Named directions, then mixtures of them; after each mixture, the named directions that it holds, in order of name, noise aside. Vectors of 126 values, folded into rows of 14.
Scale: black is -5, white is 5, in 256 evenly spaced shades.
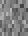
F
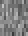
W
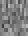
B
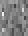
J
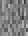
B, W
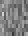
J, W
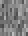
W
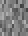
F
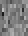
B, J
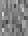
B, J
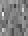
J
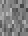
F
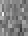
F, J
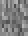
B, J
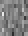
J, W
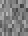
F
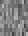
W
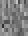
B, J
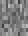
B
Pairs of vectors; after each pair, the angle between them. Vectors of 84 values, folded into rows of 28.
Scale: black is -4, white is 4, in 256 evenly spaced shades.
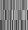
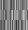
nearly parallel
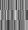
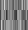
partly opposed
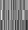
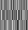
partly aligned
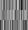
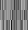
partly opposed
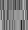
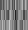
orthogonal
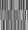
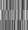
orthogonal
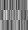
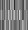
orthogonal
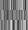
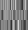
nearly opposite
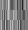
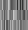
nearly parallel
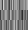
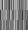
nearly parallel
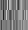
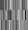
partly aligned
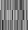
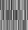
nearly opposite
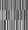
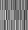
nearly parallel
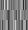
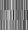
partly opposed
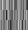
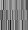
partly aligned
